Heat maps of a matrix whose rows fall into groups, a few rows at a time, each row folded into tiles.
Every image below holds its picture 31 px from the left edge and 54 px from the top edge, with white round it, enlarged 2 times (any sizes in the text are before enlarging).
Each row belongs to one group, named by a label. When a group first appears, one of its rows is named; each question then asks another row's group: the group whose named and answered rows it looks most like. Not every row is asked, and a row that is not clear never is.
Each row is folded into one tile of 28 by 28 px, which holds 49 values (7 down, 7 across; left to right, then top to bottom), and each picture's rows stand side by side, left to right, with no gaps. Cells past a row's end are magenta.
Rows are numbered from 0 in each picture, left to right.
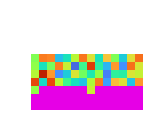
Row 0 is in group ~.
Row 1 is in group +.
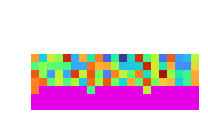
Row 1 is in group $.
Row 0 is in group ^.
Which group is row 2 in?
$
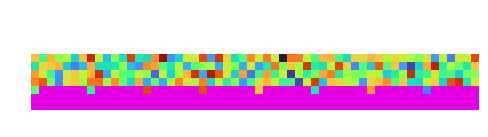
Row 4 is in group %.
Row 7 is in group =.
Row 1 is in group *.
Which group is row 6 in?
^
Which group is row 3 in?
~
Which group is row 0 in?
^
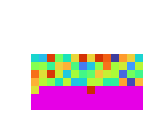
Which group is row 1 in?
%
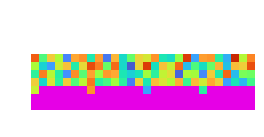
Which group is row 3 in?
%
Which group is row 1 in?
$
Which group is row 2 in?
*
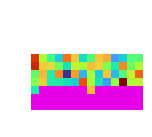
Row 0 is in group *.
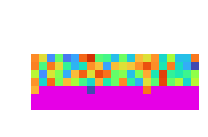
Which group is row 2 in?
$
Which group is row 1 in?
=
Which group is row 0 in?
$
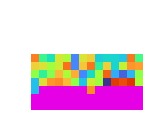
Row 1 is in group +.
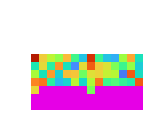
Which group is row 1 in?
*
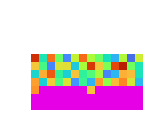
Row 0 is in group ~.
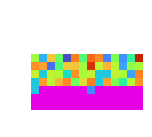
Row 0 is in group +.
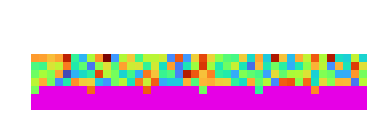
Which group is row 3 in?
*
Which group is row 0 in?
%
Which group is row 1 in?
%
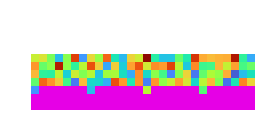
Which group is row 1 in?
+
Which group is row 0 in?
*
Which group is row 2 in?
=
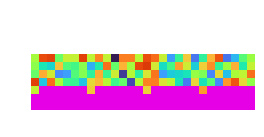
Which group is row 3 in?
+
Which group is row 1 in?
%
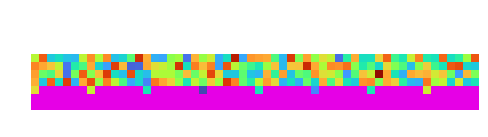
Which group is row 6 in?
~
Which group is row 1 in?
~
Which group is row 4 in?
%
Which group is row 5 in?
*
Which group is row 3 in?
=
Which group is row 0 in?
$
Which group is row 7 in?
~
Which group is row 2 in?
=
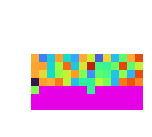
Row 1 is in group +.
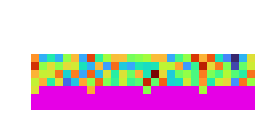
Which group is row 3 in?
$
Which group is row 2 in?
~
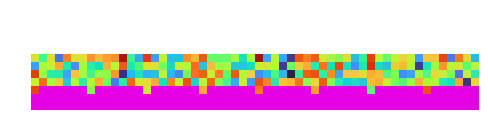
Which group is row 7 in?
%
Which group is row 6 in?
*
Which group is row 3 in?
^
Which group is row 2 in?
+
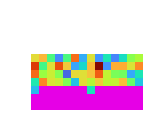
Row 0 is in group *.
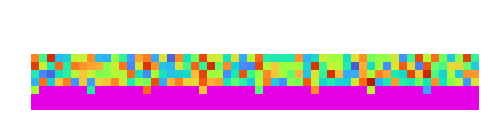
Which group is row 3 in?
^
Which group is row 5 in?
$
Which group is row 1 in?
=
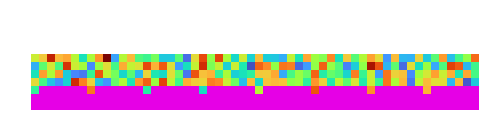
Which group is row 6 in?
$
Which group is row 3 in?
*
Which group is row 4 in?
=
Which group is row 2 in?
$
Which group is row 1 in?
%
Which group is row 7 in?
~
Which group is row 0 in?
%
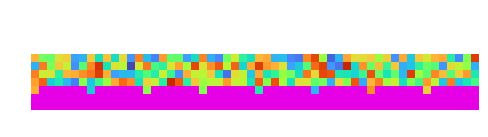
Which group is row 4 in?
$
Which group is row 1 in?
=
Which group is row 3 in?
=
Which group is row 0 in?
^
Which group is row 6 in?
^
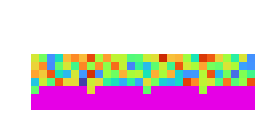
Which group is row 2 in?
%
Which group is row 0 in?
=
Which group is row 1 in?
^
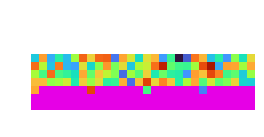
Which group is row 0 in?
$
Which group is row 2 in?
$
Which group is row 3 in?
=
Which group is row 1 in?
%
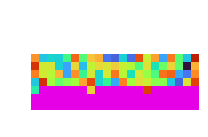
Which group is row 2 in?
$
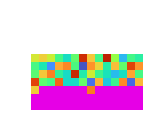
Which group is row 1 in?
+
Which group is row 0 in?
~
